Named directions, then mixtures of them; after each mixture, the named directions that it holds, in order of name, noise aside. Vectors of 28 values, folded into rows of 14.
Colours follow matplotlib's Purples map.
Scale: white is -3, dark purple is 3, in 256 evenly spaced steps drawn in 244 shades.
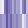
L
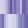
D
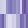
D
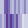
D, L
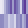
D, L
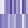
D, L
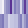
D, L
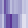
D, L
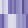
D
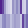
D, L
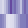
D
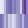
D, L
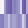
D, L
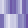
D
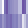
L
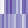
D, L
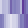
D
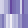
D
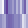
L
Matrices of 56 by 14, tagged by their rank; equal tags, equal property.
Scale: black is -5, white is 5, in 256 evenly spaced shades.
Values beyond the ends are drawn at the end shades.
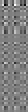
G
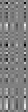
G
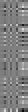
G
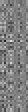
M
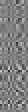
M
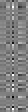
G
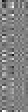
M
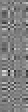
M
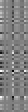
G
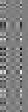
G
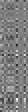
M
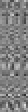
M
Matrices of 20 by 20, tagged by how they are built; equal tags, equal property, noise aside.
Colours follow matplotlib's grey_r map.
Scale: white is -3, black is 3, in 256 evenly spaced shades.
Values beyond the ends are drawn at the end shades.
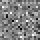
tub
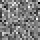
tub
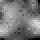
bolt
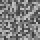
tub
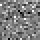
tub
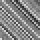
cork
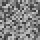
tub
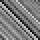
cork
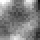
bolt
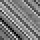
cork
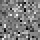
tub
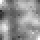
bolt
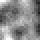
bolt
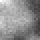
bolt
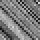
cork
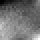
bolt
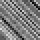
cork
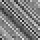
cork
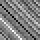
cork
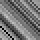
cork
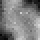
bolt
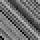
cork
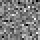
tub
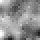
bolt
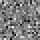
tub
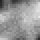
bolt
